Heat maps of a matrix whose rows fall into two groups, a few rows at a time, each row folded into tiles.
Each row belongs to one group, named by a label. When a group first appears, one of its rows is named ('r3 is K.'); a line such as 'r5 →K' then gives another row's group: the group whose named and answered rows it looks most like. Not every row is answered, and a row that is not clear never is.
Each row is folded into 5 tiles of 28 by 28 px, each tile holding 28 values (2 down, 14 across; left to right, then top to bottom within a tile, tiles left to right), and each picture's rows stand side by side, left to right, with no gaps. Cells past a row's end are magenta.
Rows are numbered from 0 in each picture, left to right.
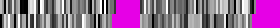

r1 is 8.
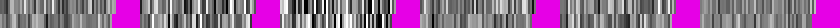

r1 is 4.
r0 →8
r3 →8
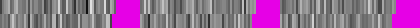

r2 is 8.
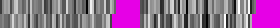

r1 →8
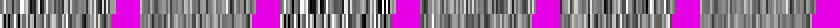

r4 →4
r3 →8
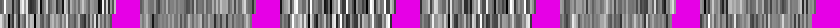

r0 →8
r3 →4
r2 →4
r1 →8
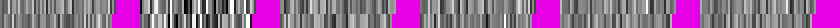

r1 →4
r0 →8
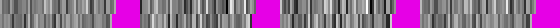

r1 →4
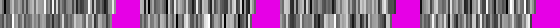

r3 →4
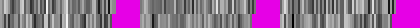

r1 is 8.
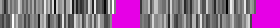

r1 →4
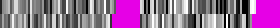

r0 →4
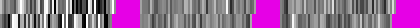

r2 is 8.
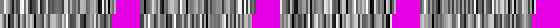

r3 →8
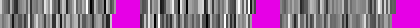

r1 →8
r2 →8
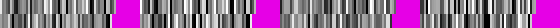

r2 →4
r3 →8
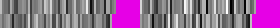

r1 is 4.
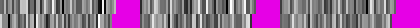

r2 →4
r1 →4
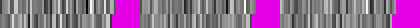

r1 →4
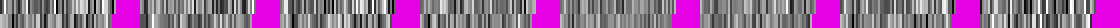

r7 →4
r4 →8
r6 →8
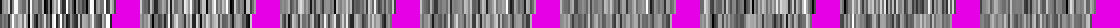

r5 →8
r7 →4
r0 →4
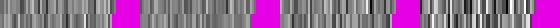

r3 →4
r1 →4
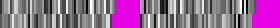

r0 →4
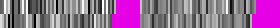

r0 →8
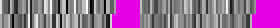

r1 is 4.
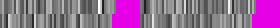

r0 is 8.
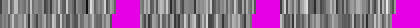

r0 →4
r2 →8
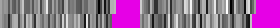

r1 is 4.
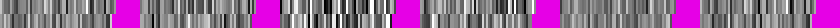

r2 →4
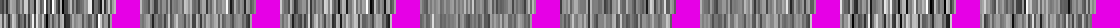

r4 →4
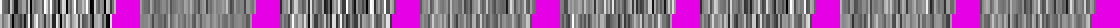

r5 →4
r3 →4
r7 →4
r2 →4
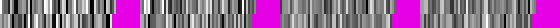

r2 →4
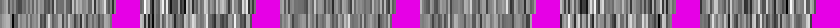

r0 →8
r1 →8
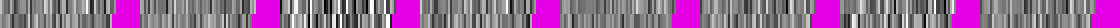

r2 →4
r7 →4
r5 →4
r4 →8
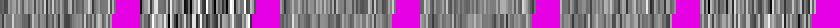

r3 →8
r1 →4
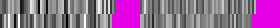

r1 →8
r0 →8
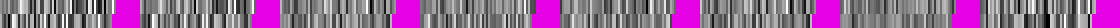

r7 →8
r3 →8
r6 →8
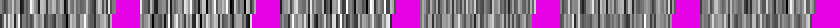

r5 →4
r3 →8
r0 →8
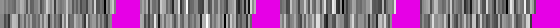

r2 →8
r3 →4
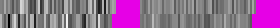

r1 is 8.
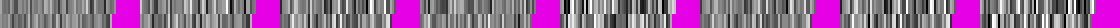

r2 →4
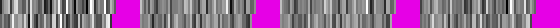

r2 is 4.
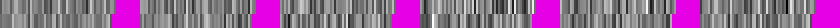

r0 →4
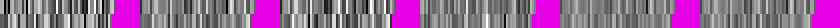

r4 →4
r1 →4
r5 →4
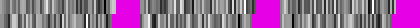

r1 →8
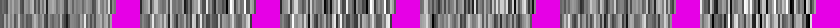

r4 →8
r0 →8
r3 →8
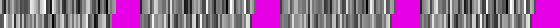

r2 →4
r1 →4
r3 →4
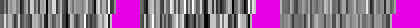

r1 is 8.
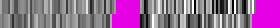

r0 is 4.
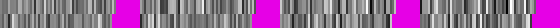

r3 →4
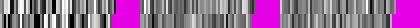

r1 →8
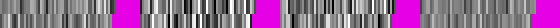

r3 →4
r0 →8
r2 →8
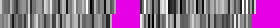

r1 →8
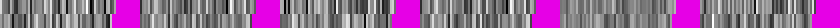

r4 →8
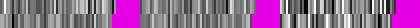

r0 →8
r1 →4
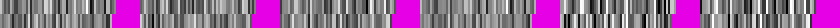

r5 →4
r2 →4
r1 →8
